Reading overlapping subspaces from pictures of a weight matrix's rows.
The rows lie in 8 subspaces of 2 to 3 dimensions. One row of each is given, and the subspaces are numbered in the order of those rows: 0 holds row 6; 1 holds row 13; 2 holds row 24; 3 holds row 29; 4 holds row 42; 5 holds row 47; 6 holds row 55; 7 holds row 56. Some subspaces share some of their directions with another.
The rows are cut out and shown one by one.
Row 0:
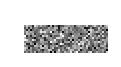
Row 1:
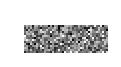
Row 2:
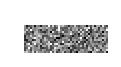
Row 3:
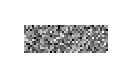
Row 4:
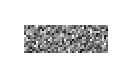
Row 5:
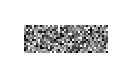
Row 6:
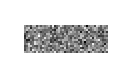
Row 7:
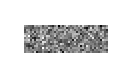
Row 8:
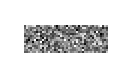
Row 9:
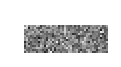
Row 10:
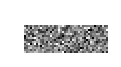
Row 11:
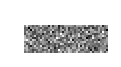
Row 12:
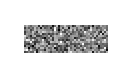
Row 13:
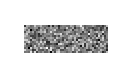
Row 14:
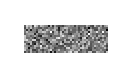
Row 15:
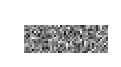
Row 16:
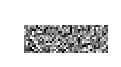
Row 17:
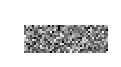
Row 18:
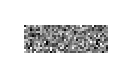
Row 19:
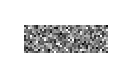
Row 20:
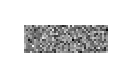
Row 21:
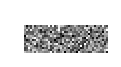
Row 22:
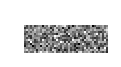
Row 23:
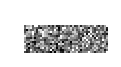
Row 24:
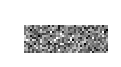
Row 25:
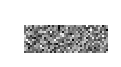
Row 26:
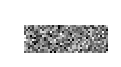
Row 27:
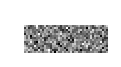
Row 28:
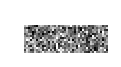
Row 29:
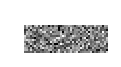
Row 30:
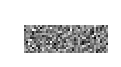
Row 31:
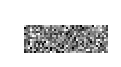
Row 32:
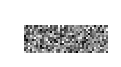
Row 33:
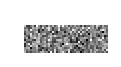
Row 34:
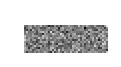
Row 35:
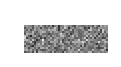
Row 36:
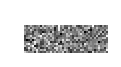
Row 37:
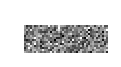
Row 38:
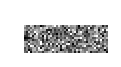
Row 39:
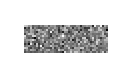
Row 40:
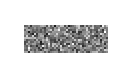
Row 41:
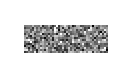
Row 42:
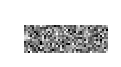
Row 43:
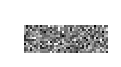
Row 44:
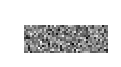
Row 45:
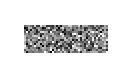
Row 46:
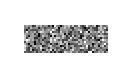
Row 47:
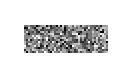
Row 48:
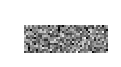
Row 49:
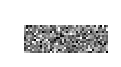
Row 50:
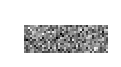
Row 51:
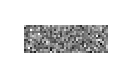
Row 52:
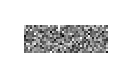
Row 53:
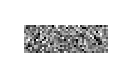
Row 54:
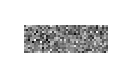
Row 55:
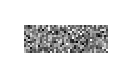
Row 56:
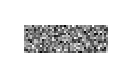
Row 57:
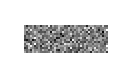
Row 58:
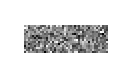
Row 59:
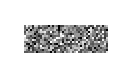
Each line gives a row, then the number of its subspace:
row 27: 3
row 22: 7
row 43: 3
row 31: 1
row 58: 5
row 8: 0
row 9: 5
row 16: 3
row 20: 7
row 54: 0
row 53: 0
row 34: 5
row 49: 0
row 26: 3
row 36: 7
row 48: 4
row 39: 1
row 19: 3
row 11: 2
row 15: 0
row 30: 3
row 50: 2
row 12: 7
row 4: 6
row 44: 4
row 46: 0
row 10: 1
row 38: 4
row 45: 5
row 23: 2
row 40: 4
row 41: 7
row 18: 1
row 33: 6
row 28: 2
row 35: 7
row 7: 0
